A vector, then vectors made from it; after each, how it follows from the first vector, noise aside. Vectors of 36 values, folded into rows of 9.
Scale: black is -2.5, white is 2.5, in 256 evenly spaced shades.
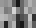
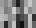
copied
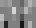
partly zeroed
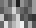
sign-scrambled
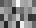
sign-scrambled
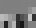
partly zeroed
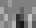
partly zeroed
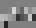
partly zeroed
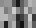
copied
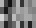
wrapped around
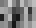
wrapped around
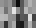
copied
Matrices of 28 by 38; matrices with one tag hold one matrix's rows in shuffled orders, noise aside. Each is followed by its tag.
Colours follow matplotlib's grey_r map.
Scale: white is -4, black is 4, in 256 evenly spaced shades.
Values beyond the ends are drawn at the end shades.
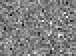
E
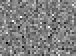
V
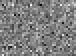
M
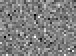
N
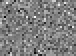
N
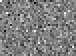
N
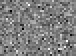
E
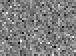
V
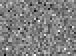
N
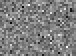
E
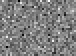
V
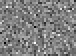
N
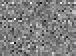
M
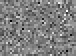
E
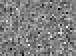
E
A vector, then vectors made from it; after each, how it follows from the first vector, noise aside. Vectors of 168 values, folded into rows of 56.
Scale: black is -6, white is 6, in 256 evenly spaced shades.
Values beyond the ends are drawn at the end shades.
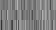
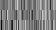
scaled up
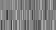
sign-scrambled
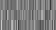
sign-scrambled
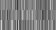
negated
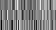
scaled up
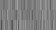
shrunk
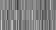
negated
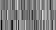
scaled up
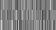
negated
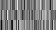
scaled up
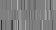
partly zeroed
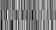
scaled up
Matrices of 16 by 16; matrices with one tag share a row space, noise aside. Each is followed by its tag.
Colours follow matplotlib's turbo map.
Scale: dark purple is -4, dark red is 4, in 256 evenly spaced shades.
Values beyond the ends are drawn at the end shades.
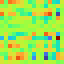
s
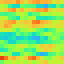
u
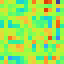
s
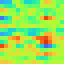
u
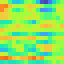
u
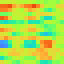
u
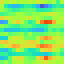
u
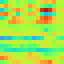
u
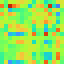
s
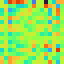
s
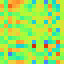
s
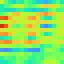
u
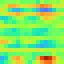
u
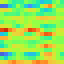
u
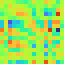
s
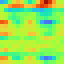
u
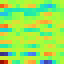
u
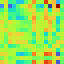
s
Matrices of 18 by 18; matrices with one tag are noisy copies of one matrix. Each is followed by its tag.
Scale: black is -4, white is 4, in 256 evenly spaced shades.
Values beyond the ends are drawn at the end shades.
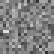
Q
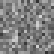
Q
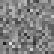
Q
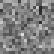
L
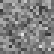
L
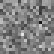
L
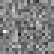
Q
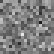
L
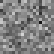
L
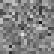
L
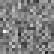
Q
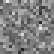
L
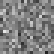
Q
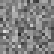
Q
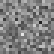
L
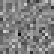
Q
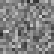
Q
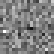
Q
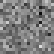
L
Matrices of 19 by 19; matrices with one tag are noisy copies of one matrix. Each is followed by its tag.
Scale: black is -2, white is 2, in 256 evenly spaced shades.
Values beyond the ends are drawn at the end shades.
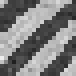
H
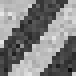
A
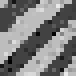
H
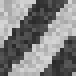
A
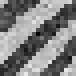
H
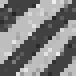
H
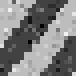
A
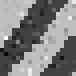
A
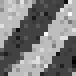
A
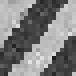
A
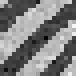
H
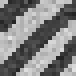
H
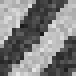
A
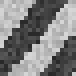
A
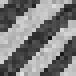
H
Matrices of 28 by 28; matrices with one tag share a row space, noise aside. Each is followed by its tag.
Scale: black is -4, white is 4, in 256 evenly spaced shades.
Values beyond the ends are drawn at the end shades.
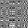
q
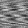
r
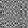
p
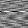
r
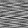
r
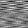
r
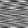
r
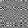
p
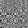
p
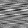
r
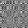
p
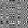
q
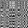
q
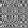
p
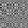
p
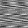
r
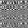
p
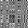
q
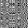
q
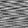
r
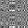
q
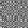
p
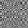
p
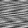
r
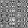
q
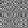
p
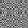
p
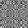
p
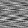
r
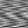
r
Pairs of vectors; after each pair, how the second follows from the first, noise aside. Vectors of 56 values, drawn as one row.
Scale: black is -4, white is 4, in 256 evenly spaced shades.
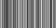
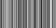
negated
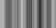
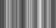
negated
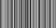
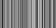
shuffled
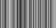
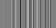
partly zeroed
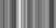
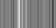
partly zeroed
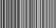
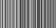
negated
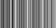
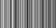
negated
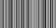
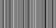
partly zeroed
